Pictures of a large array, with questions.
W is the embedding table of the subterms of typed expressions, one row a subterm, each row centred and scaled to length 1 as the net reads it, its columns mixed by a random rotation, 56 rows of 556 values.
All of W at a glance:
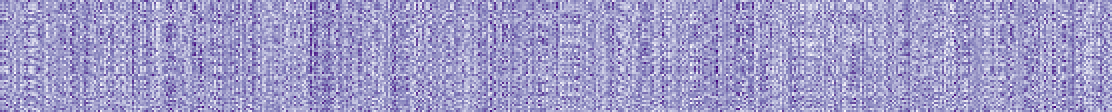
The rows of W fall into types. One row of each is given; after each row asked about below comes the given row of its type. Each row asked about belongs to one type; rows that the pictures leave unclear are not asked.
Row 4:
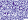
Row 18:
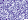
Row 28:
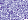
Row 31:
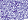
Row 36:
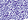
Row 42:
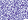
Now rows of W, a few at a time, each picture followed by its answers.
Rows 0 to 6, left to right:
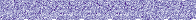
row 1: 28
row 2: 4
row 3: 4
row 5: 31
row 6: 4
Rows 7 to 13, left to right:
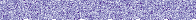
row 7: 36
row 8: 28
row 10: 31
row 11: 36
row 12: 28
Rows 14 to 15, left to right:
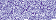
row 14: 28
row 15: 4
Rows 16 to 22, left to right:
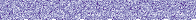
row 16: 28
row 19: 4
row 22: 4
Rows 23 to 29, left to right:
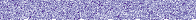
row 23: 36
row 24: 31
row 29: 42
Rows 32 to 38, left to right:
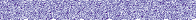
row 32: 36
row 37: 31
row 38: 36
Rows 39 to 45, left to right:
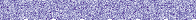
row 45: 42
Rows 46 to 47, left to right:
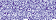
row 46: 4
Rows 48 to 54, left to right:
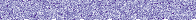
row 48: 28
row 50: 42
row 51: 36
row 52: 18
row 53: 42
